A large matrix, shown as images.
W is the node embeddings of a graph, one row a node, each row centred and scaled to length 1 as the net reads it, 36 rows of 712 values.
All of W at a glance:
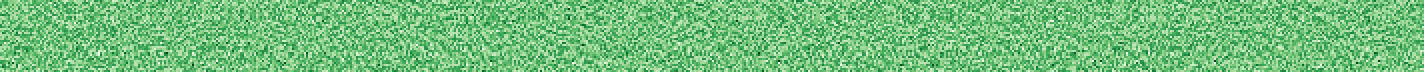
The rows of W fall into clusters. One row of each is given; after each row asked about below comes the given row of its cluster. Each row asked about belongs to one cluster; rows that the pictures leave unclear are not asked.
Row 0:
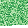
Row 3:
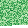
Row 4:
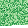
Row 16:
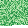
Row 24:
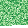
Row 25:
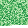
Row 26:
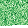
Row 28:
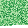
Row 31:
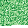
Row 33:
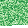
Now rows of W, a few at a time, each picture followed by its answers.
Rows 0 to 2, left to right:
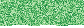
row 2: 33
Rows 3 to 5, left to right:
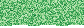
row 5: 16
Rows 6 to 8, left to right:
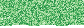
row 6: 28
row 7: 31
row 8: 4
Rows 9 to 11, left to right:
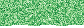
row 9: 4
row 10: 16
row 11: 0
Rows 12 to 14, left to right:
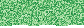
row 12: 3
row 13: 31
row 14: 24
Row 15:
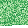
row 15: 33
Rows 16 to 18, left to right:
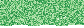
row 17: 24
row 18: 28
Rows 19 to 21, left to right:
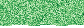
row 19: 25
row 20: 33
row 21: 0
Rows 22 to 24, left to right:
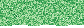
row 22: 3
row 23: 24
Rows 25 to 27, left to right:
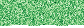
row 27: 26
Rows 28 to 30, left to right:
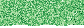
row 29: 24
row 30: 31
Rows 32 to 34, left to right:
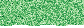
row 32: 16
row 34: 25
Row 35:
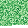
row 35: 3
